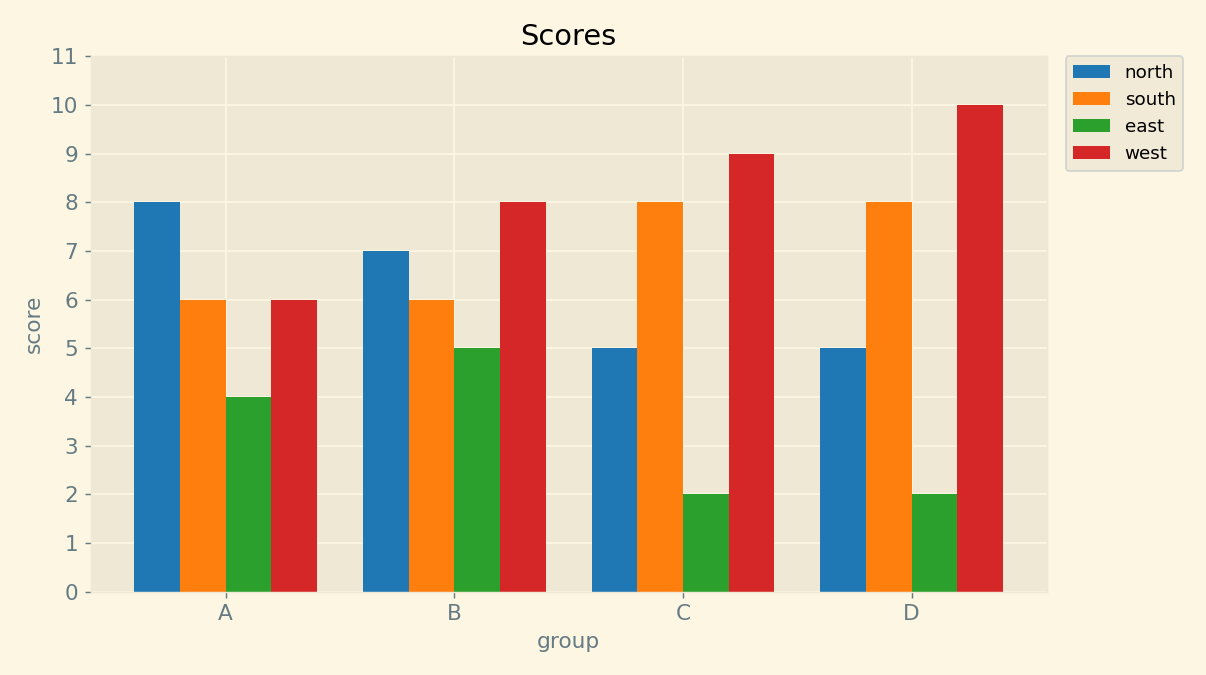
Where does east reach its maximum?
B
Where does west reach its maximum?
D
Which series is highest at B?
west
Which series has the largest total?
west
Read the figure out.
Title: Scores
x-axis: group, ticks A B C D
y-axis: score, ticks 0 1 2 3 4 5 6 7 8 9 10 11
Legend: north, south, east, west
Values:
north: 8 7 5 5
south: 6 6 8 8
east: 4 5 2 2
west: 6 8 9 10
